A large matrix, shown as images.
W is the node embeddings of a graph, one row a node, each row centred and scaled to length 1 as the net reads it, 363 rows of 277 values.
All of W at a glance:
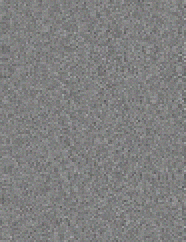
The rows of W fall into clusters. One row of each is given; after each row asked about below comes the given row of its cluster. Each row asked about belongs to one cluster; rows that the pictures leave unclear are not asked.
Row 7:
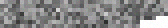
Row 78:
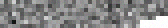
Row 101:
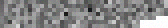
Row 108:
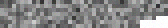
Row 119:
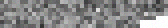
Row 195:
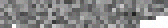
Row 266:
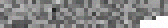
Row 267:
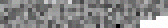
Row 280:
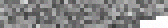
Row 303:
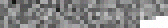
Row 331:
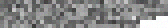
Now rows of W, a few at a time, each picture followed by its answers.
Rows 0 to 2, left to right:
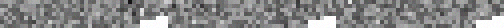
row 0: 7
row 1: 78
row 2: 303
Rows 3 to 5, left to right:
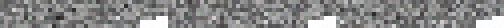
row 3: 331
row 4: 303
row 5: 266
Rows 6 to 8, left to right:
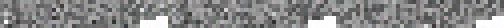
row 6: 7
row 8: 267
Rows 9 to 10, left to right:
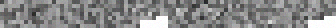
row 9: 267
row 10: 303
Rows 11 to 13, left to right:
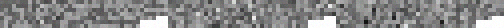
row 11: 331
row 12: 108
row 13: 7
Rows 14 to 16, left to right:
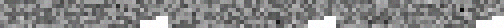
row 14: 280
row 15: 266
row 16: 280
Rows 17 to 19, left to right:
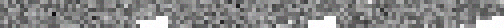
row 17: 303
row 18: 195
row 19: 7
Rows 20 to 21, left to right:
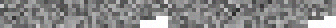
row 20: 119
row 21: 119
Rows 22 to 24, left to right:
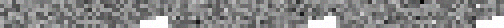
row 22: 266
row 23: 7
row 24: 266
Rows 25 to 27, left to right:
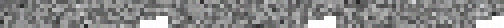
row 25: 331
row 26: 7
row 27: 303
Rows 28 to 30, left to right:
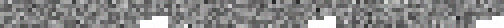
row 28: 78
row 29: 101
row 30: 108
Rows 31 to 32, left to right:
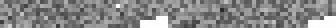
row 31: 280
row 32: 266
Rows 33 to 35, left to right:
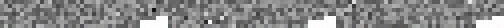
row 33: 280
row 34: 331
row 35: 108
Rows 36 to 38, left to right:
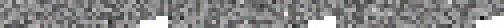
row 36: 266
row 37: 101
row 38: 303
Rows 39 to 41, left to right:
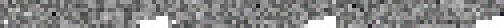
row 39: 303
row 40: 266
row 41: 331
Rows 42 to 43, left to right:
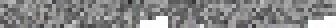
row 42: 7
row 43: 331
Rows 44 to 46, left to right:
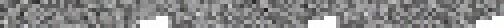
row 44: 303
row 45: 266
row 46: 266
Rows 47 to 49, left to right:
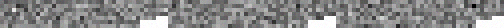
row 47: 331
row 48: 78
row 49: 78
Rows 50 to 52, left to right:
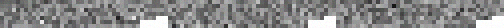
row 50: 331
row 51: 267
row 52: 280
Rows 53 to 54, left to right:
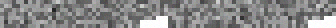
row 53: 266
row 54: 108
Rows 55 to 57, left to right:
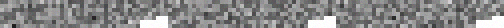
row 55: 267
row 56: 266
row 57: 7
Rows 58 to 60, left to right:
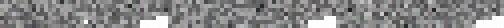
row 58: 195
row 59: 101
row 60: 266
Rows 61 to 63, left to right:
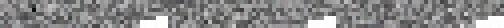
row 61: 195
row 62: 331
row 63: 78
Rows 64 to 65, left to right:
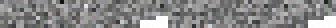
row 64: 195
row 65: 280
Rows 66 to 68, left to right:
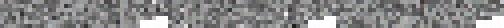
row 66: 78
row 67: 101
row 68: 119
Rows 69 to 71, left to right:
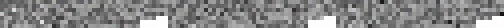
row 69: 331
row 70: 303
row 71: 331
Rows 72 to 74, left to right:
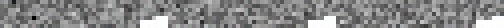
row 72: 303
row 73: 280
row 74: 7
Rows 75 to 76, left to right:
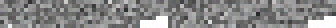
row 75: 280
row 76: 331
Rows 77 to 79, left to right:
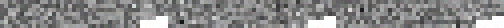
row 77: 303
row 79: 331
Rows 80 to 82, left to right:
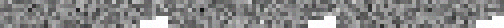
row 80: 78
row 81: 119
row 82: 195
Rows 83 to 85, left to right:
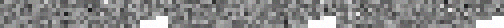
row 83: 101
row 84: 78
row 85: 78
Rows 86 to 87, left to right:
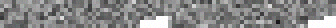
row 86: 266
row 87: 266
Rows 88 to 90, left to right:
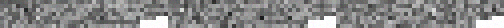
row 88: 331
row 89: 331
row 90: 78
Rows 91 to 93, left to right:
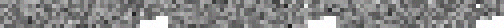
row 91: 7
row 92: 78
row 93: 266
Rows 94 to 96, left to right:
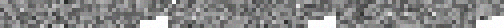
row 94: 195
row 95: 119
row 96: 303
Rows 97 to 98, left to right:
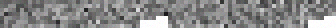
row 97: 331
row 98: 267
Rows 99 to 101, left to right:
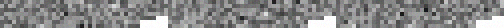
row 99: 119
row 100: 101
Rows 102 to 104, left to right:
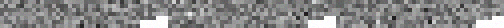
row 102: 119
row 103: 119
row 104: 331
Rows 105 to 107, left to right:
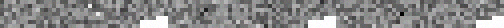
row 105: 101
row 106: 267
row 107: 119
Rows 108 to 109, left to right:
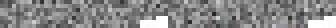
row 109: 108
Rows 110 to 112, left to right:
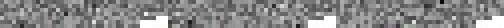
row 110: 119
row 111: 119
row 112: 101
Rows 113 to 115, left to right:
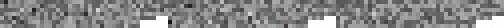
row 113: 119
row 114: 331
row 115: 331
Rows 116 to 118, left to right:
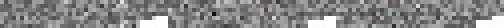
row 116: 78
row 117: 108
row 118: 280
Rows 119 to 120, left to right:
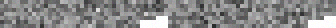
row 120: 195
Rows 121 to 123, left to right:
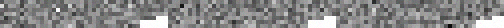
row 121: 119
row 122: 101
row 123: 101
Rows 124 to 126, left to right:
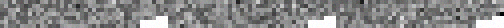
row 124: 303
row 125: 267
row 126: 331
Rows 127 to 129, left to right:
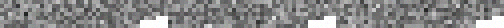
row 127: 266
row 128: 280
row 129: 101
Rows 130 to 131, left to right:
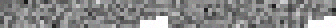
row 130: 331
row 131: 7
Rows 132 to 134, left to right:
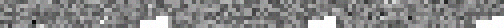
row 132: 280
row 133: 266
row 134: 108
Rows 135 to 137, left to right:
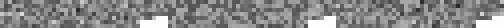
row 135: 78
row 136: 303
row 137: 119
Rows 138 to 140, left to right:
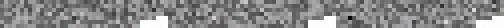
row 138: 101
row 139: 303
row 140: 119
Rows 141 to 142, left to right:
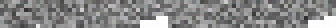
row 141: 119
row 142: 266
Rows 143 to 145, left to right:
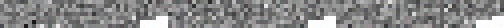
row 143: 280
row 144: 280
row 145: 267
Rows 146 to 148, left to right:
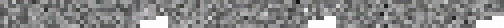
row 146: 303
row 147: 101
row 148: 195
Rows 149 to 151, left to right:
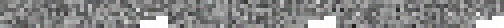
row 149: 119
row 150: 267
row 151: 267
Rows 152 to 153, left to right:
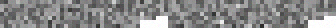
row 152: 267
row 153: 195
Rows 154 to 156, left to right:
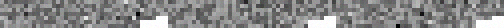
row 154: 280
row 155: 267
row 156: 78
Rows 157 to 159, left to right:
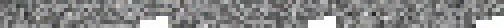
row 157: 331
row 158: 266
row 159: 108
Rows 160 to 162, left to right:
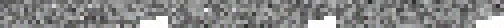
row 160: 331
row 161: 7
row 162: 303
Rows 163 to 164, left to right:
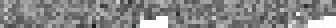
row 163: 7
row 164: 78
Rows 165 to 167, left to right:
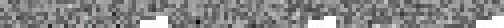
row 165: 195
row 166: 7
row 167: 280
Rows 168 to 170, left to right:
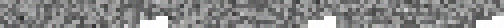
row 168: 7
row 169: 101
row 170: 280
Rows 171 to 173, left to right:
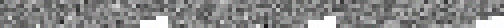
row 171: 119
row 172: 267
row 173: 78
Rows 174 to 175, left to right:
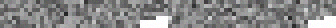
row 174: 119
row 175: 101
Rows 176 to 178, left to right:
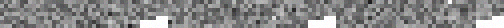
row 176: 119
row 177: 280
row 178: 303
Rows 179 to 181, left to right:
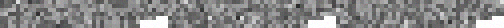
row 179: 108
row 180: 195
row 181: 7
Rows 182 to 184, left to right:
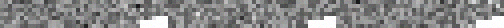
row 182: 78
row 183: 108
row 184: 78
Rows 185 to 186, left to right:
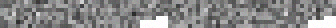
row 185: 108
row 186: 101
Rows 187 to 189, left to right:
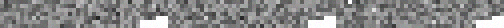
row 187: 78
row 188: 195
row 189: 303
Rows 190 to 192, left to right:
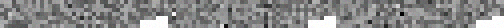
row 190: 266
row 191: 267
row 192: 101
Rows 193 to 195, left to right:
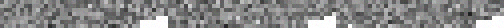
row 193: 101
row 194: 108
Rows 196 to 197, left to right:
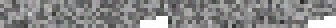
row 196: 266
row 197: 331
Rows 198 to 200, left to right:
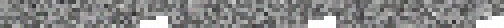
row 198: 195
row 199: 7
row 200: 303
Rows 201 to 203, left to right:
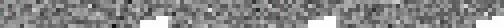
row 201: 101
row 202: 266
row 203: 267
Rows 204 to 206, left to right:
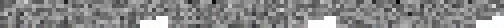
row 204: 108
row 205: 78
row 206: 119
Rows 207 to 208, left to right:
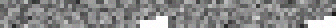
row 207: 303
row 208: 108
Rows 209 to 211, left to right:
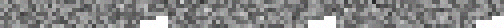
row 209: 195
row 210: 303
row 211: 303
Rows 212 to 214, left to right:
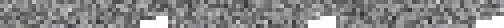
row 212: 195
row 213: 303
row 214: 331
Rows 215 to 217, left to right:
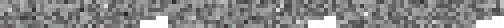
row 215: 195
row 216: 267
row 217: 266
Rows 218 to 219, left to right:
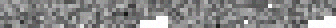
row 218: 195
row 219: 101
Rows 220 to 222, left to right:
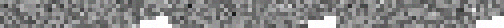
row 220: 7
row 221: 119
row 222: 101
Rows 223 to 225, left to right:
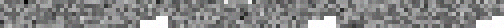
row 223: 280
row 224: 108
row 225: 266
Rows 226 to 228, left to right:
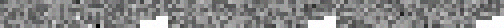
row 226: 267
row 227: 119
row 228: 119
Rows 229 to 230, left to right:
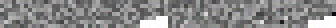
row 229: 266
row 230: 331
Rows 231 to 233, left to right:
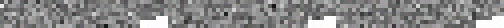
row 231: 119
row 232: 7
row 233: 280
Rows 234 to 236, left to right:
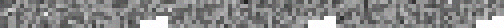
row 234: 108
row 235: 267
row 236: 267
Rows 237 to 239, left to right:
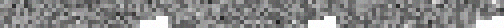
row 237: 101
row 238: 266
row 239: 7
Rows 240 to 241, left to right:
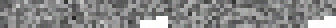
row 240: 108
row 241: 101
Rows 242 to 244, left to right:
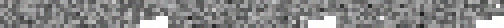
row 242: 7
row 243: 195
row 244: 78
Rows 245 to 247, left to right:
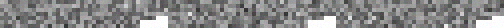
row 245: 195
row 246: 78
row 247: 195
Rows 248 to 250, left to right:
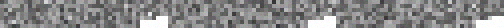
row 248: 267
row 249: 101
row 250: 78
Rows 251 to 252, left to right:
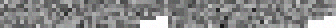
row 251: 119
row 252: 331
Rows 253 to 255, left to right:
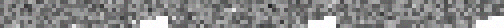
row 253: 101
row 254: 7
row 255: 78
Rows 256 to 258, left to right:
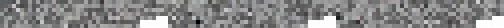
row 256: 331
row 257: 7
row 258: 266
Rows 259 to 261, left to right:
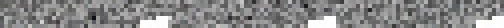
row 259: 331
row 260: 266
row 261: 267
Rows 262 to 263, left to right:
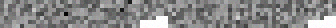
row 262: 101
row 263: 267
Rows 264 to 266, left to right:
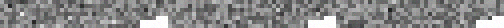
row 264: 280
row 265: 267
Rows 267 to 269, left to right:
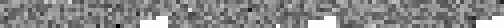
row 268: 195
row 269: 266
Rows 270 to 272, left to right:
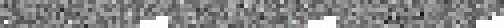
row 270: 7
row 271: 78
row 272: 266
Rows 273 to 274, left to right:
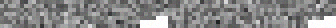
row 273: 119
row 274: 108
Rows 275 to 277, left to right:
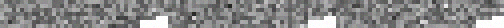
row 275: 280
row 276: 7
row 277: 331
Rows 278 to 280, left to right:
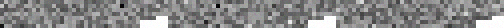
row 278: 119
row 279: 195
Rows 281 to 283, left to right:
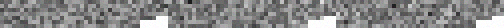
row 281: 119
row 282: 78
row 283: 280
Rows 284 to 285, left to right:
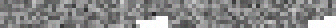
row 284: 78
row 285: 266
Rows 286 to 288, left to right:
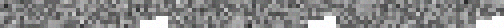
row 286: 78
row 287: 119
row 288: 7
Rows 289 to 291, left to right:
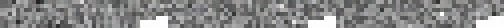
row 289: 108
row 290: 119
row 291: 303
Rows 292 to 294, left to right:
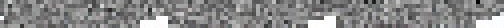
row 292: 101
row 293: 119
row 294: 108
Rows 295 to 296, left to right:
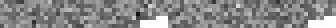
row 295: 280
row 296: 266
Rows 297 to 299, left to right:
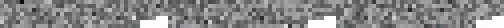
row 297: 280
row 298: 331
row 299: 303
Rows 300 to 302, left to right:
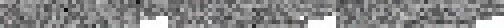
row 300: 7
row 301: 331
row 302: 331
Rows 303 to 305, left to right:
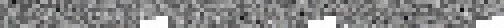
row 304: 108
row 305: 280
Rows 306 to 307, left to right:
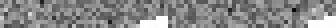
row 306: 266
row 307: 303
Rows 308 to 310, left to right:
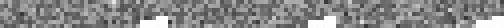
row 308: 7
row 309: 280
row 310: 78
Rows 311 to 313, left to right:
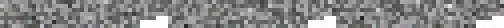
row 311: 195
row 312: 101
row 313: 119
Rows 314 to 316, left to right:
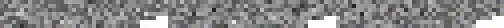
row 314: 119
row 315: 303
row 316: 266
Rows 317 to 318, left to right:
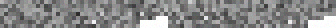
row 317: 7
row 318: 195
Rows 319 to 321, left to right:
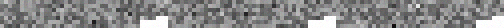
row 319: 7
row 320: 280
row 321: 280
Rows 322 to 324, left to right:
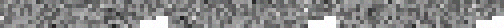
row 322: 101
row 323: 119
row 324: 267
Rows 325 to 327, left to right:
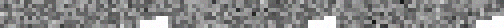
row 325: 78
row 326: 266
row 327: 195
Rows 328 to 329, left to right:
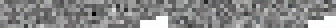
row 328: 280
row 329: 119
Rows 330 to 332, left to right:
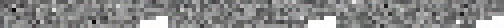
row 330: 331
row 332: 195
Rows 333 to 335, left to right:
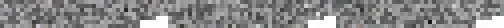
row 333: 280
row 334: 267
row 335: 331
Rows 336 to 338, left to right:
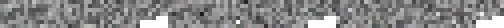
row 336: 267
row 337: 267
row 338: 101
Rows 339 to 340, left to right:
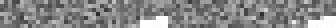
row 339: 7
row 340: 78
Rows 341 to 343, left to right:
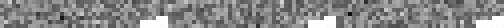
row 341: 266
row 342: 267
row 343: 108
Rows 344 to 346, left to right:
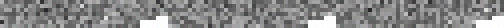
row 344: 280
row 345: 119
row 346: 267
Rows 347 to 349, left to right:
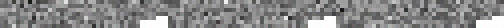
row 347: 108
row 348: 108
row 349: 266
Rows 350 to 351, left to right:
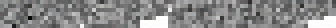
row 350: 303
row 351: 267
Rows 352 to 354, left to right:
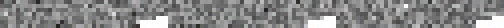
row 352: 108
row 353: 78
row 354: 195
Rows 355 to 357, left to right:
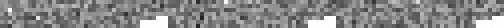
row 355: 195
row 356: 108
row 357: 108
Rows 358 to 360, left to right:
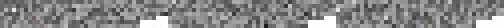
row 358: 331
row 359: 119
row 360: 267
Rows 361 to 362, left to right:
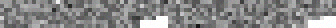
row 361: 266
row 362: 78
